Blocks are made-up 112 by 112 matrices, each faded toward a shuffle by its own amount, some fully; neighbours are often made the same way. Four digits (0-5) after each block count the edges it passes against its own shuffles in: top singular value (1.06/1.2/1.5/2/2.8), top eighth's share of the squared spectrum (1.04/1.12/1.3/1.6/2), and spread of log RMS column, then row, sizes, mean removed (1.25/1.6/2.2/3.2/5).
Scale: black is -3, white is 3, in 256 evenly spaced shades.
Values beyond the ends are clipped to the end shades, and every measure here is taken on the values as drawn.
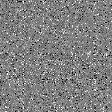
3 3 2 2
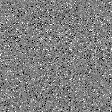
3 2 1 2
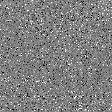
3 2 1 1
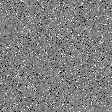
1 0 0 0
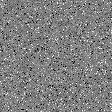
1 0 0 0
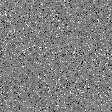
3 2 0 1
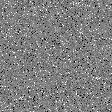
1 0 0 0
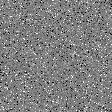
0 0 0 0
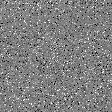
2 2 0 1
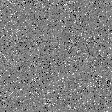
2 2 1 1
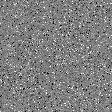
1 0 0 0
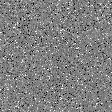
2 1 0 0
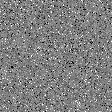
1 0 0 0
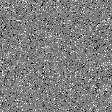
3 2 1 1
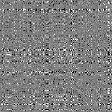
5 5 3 4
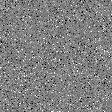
2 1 0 0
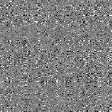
4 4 2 3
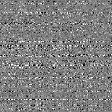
4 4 1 4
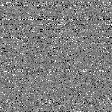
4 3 1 3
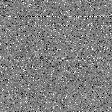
3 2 0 2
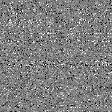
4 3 1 3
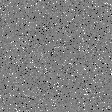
0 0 0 0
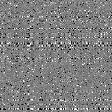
5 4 2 3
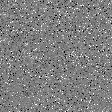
2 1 0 1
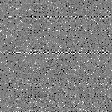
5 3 1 3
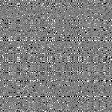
5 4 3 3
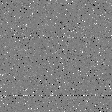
3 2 0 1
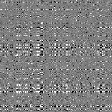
5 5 3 4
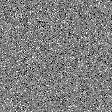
2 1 1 0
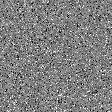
0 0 0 0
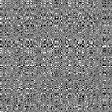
5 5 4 4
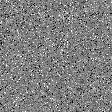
1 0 0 0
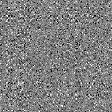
4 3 2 2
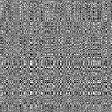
5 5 4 4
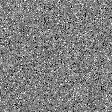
1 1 0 0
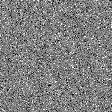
2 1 0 0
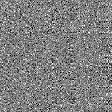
4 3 2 2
